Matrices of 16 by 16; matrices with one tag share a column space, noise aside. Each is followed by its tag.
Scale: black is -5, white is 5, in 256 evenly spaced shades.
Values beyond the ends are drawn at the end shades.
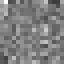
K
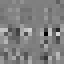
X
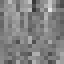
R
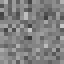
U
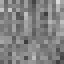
R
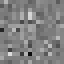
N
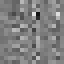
U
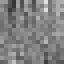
R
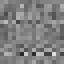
N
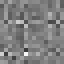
N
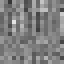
R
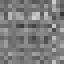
U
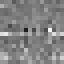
X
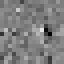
X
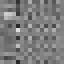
U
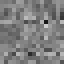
N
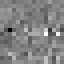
X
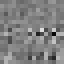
X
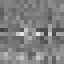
X
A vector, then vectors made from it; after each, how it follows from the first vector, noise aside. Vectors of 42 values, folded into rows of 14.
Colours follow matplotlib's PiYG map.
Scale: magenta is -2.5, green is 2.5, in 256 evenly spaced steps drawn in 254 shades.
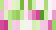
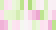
shrunk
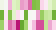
wrapped around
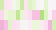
shrunk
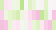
shrunk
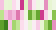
negated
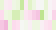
shrunk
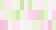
shrunk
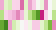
negated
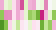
negated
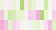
shrunk
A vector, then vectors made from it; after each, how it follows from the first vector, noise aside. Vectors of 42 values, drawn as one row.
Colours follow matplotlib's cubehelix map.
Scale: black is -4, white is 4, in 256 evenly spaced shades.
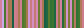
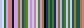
scaled up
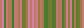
shrunk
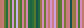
reversed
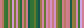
reversed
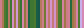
reversed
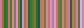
reversed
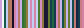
scaled up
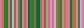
reversed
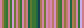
reversed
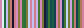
scaled up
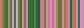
reversed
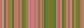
shrunk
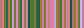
reversed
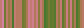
shrunk
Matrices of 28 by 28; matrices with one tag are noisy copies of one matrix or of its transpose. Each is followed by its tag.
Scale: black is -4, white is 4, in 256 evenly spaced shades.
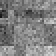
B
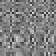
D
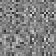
D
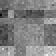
B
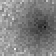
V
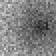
V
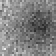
V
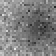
V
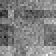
B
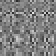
D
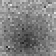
V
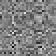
D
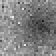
V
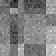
B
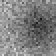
V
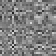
D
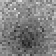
V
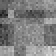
B
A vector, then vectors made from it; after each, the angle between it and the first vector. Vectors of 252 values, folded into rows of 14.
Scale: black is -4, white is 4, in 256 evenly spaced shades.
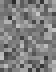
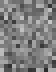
orthogonal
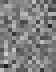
partly opposed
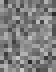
partly aligned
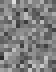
nearly opposite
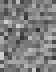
partly aligned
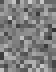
nearly opposite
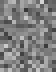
nearly opposite
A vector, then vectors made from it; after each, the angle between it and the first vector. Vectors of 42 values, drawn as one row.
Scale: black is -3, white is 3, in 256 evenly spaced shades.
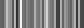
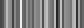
nearly parallel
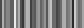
orthogonal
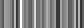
nearly parallel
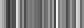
partly opposed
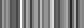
partly aligned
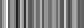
partly aligned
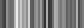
orthogonal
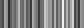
orthogonal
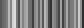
partly aligned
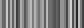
partly aligned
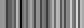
nearly opposite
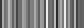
partly aligned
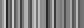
partly opposed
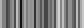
nearly opposite
